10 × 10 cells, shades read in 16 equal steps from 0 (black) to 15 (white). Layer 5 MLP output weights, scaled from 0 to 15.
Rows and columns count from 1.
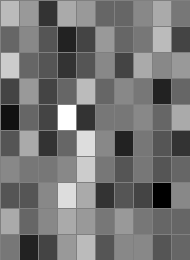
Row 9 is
10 6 8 10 9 7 9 7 6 6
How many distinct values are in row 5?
8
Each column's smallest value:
1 2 3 2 3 3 2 4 0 3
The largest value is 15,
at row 5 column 4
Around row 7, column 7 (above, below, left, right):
2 5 7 7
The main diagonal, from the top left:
11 8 5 6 3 8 5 4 6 6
